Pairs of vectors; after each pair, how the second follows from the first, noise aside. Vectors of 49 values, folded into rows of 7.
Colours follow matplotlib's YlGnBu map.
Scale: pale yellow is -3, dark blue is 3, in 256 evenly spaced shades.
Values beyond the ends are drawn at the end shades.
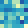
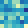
copied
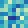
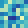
copied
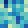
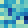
wrapped around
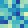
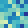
sign-scrambled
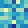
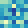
wrapped around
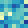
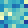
copied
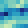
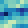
copied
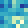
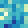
wrapped around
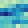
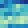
wrapped around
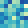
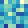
wrapped around
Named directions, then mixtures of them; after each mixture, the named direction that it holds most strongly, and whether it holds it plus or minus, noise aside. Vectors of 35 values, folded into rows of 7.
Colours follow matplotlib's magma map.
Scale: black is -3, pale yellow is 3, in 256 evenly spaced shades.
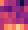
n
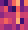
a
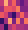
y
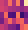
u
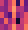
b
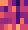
a, minus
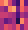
a, minus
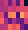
u, minus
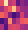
y, plus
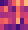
a, plus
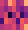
u, plus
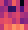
n, plus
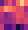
n, minus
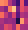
a, minus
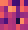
a, minus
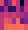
n, plus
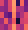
b, plus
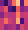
a, plus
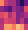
n, plus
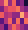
y, plus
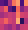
a, plus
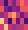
y, minus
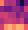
n, plus
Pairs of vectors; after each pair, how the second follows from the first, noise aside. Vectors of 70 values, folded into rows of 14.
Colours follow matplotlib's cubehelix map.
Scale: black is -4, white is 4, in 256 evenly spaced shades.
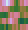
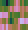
negated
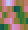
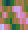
negated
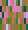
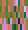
wrapped around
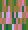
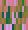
negated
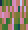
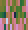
wrapped around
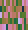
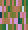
negated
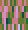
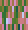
negated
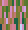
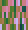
negated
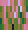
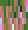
negated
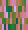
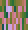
negated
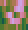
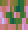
negated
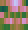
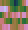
negated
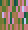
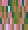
wrapped around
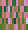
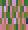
negated
